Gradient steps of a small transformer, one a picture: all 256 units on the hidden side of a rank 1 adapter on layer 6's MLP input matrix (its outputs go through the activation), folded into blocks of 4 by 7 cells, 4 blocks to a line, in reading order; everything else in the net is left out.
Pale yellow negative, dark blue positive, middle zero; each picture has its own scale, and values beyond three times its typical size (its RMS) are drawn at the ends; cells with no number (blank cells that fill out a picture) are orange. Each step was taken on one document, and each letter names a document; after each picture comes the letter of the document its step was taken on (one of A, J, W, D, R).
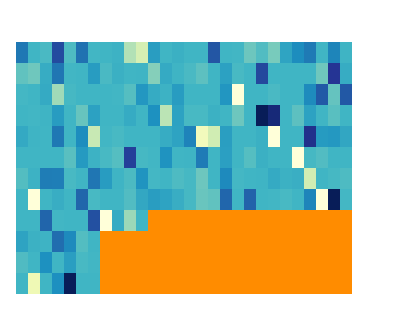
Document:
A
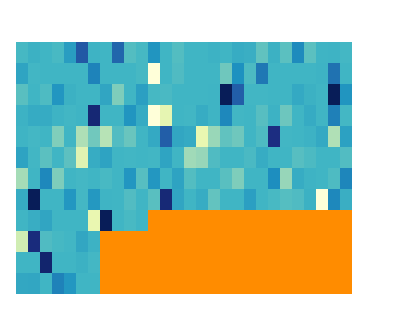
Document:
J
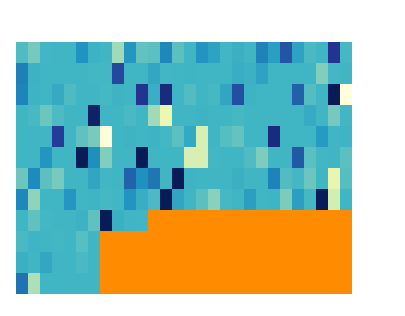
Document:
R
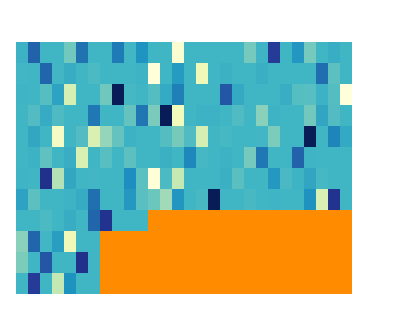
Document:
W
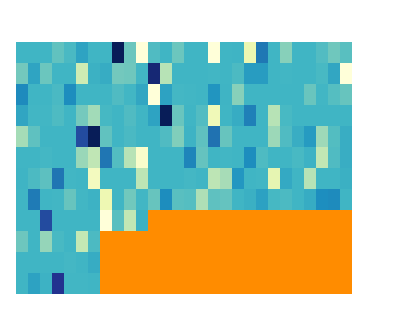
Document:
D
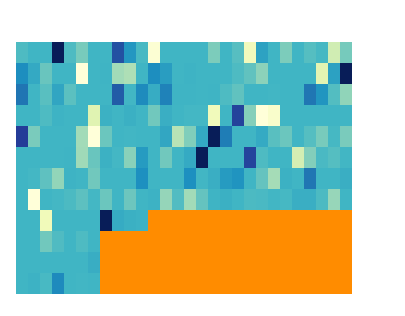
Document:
D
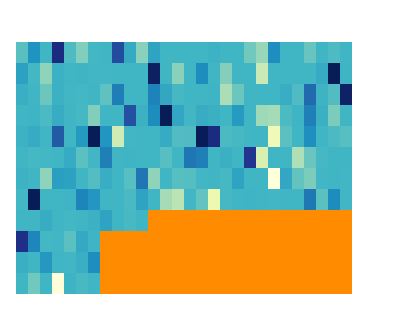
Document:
W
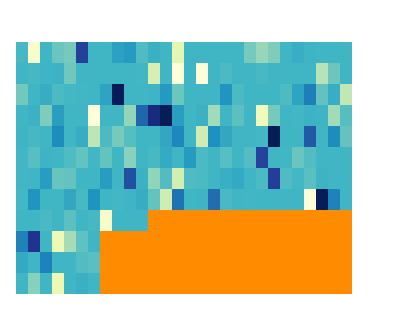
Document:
W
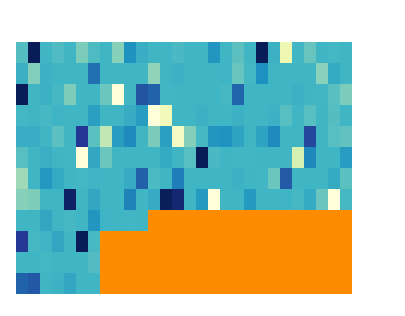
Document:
J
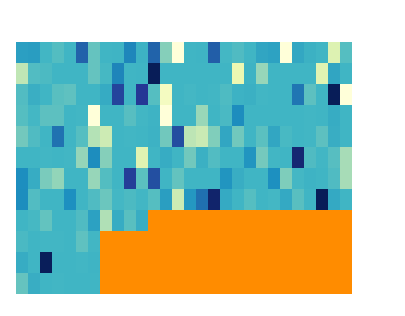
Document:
R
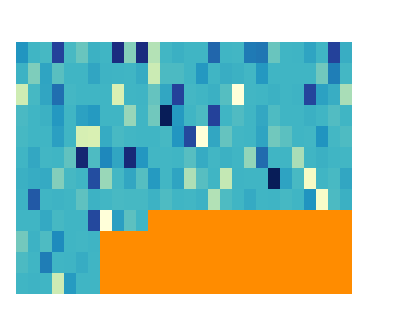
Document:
A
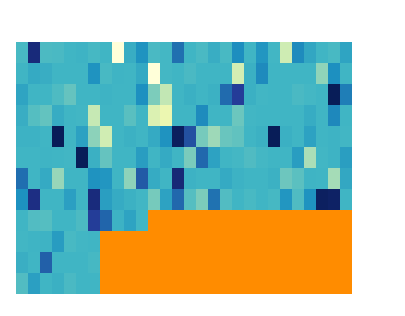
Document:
R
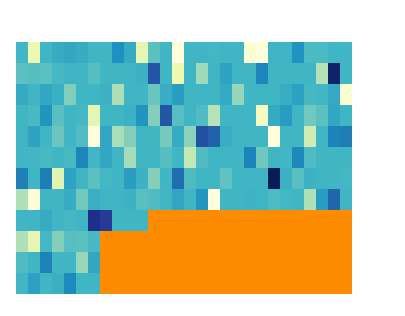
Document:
W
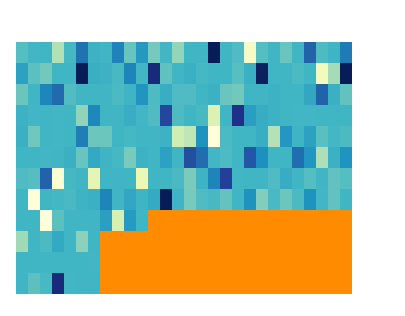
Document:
D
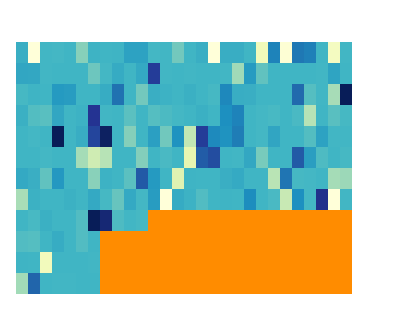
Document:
R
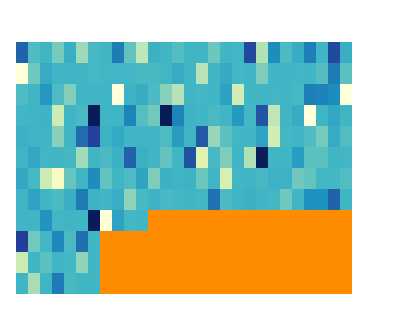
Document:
A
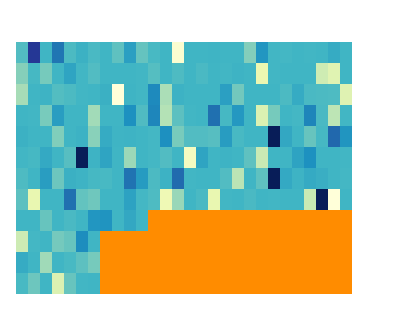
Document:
W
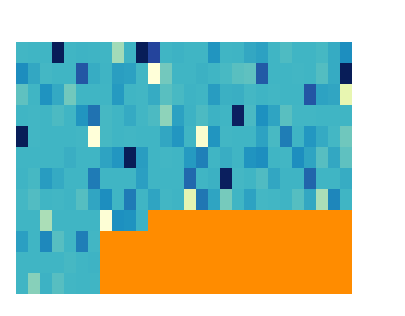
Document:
D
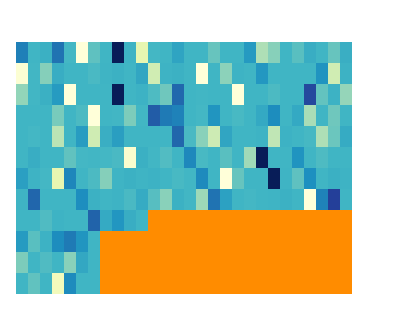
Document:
A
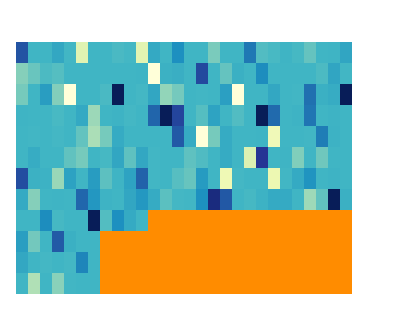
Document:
A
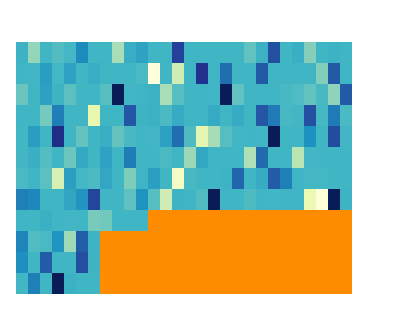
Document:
W
